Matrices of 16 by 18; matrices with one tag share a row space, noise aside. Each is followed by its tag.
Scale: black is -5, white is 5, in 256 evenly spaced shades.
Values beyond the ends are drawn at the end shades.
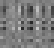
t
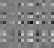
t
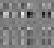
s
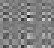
s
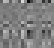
s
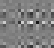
t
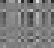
t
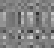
t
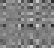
t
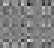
s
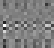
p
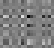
s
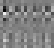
p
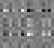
s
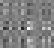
s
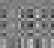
t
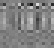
t
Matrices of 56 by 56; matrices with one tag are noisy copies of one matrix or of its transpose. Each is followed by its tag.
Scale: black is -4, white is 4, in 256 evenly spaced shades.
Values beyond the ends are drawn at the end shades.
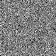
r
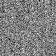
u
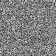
r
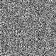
r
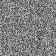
r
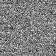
u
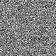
r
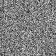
u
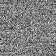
u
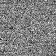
u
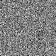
r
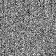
u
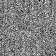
u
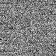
u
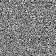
r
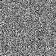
r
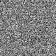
r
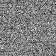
u
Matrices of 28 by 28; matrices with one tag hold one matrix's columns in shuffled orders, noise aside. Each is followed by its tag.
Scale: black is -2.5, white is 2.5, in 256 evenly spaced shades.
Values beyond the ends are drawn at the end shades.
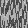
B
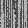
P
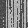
P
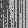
P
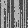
P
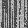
P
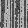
P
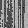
P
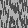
B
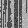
P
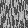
B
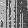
P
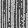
P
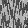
B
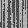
P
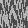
B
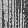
P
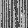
P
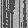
P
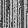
P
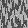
B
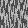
B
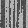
P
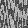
B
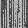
P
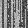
P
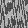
B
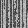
P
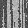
P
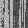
P
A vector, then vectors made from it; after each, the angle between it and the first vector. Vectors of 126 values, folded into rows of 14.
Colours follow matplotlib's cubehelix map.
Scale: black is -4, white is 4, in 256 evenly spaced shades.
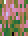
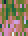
nearly opposite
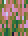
nearly parallel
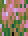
nearly parallel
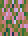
partly aligned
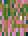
partly opposed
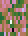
orthogonal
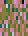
partly opposed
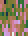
nearly opposite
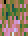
nearly opposite
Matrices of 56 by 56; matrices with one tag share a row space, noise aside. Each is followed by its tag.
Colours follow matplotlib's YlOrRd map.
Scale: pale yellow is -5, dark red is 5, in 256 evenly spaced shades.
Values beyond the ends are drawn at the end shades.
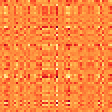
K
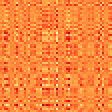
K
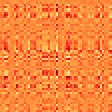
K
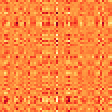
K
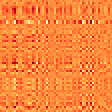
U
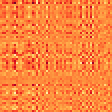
U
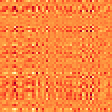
U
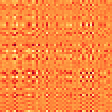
U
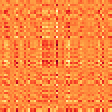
K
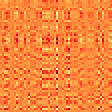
K
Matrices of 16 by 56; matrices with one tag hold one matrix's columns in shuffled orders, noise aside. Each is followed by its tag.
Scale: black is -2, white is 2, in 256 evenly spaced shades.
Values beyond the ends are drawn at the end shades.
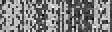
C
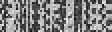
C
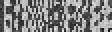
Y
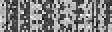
C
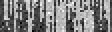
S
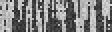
S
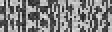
Y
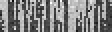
S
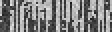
S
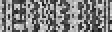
C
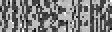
Y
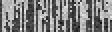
S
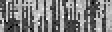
S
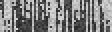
S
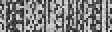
C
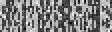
Y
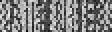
C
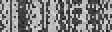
C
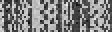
C
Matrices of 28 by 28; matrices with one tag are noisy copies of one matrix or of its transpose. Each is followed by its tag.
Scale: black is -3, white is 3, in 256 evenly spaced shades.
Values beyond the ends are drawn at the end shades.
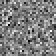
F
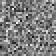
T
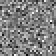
F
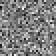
F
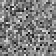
T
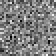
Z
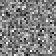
F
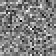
T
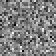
F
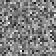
F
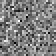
T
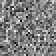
T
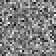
F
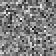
T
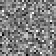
F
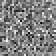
T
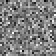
F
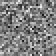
T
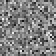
F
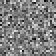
F
